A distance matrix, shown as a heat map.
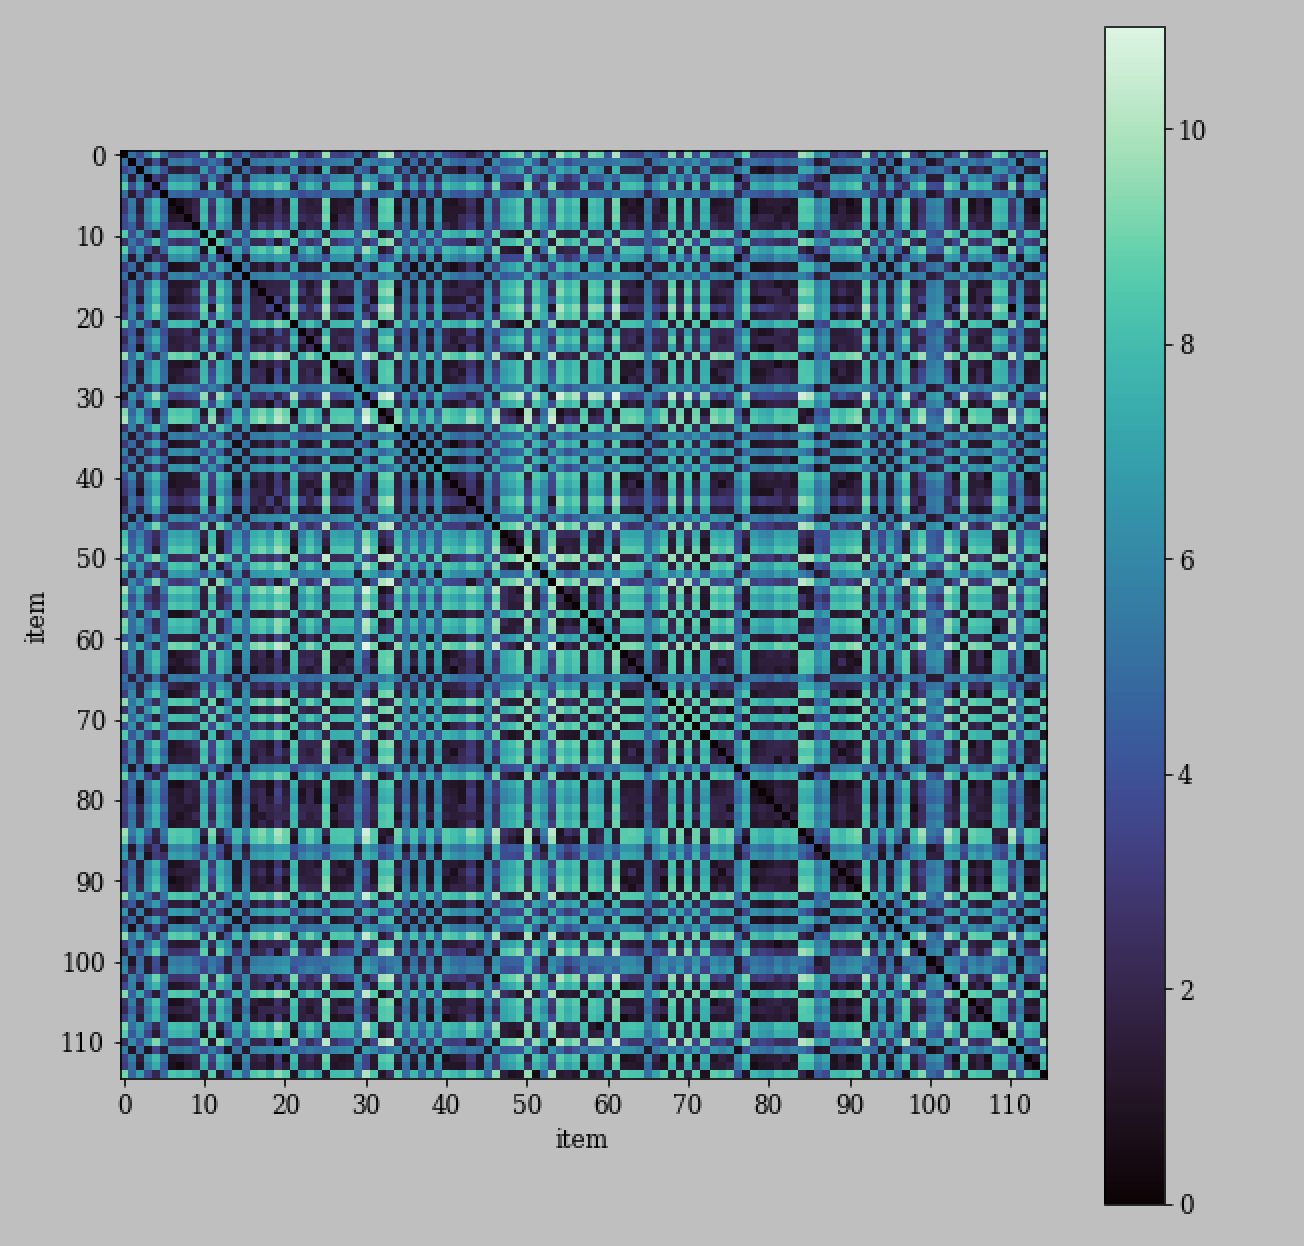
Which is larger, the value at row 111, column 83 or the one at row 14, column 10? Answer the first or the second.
the second
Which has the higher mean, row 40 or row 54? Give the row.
54
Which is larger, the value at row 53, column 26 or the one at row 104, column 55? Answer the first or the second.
the first
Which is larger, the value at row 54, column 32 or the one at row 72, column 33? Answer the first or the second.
the second
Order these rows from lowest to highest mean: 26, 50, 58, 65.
26, 65, 50, 58
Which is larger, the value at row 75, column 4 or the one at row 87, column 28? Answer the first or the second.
the first
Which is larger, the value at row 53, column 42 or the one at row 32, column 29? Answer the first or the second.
the second
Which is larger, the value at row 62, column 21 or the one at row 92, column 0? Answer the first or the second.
the second
